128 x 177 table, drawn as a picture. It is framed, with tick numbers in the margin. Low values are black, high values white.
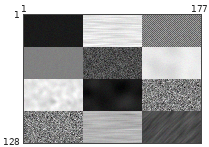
The table splits into 4 rows of 3 panels. Panel 1,1: very low, flat. Panel 1,2: very high, streaked across, faint in contrast. Panel 1,3: middling, checkered, strong in contrast. Panel 2,1: middling, flat. Panel 2,2: low, fine-grained. Panel 2,3: very high, smooth, faint in contrast. Panel 3,1: very high, blotchy, faint in contrast. Panel 3,2: very low, smooth, faint in contrast. Panel 3,3: middling, fine-grained, strong in contrast. Panel 4,1: middling, fine-grained, strong in contrast. Panel 4,2: high, streaked across, faint in contrast. Panel 4,3: low, slanting up to the right, faint in contrast.
